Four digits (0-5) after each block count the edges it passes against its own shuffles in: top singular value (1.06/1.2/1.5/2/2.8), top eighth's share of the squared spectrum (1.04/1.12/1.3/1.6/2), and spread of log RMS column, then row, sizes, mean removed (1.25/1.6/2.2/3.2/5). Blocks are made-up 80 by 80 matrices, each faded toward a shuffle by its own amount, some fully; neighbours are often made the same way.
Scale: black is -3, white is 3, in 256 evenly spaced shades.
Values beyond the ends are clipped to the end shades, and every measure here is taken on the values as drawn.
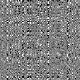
4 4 4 2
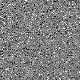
3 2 1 1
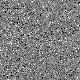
2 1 1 0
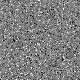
1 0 0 0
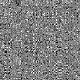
4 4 3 2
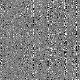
2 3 3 2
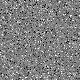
0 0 0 0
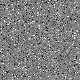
0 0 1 0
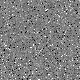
0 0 0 0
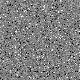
0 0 1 0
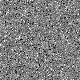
0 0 0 0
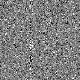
1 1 2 0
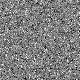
0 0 0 0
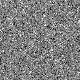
0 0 1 0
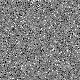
0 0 0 0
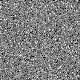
0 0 0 0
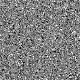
0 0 2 0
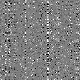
4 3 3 1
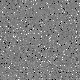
2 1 0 0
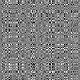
5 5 4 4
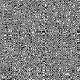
4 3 2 2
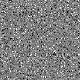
4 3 2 1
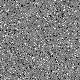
1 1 0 0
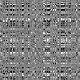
5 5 4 4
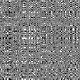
5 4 3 3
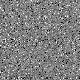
3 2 1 1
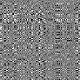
5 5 3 4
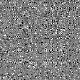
4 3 2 2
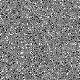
3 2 1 1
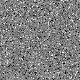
3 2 0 0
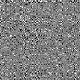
4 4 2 3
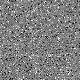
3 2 0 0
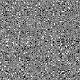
4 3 2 2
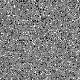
3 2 0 1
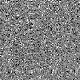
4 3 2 2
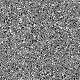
2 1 0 0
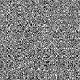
4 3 2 2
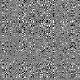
4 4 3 3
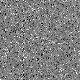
3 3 1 0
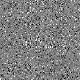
3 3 2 1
